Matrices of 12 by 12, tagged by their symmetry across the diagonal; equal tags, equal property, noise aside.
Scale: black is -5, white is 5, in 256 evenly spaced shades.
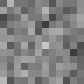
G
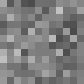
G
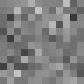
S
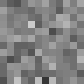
G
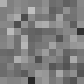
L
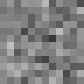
G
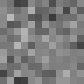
G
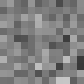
S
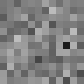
G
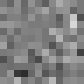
S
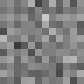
S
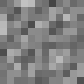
L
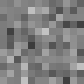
S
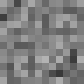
L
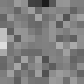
S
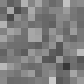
L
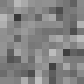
L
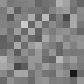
L
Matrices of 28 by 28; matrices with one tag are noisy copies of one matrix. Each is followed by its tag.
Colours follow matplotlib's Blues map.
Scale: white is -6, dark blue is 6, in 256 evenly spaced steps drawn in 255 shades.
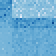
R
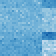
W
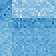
R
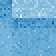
R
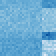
W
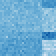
W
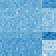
W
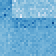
R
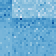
R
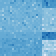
W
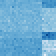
W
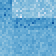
R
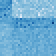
R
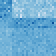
R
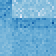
R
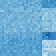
W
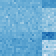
W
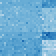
W
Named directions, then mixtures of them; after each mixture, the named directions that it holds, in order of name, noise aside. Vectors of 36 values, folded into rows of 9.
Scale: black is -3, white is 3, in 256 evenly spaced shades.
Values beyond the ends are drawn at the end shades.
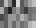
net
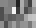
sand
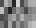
net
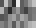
net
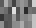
net, sand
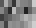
net, sand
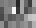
sand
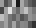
net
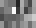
sand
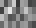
net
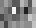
net, sand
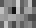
sand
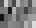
net, sand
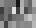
sand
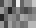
net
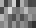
net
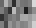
net, sand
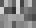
net, sand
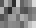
net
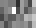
sand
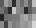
net, sand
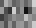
net, sand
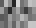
net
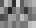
net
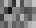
net
